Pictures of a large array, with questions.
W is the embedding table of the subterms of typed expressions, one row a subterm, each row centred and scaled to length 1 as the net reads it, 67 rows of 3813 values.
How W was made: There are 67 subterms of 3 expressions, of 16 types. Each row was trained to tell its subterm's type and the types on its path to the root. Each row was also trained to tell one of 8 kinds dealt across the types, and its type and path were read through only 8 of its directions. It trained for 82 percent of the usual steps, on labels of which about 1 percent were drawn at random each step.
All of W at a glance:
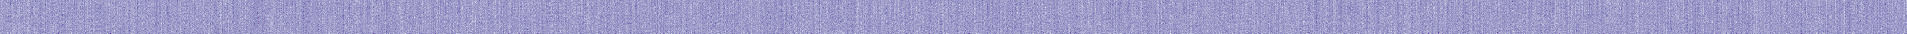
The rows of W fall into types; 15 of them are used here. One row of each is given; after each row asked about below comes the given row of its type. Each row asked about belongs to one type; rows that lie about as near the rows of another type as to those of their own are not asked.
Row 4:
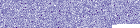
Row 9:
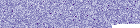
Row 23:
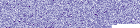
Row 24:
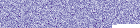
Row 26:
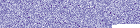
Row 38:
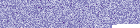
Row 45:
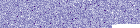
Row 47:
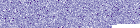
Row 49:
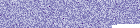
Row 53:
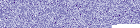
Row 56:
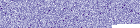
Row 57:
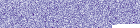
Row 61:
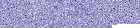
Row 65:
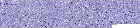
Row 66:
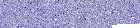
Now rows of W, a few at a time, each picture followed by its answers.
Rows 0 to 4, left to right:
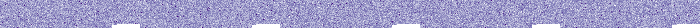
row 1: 47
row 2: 9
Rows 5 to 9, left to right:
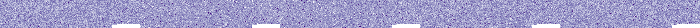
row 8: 23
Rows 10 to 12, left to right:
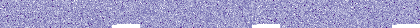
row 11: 4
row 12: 24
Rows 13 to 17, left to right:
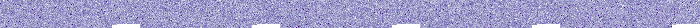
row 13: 4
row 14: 53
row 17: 24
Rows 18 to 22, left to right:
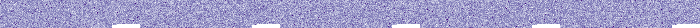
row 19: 23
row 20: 45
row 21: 65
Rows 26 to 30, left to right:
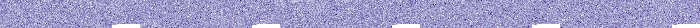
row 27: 4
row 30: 47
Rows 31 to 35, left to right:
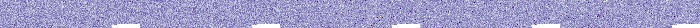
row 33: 38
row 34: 56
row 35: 24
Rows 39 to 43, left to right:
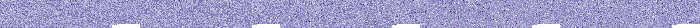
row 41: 65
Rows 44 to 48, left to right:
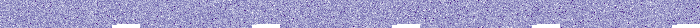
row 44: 38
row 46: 53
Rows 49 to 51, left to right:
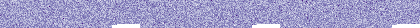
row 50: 9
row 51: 45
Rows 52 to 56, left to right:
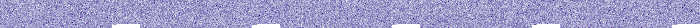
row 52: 61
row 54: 45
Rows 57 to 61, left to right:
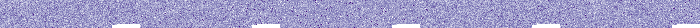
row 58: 49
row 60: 9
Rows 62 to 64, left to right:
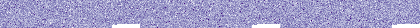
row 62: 53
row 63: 66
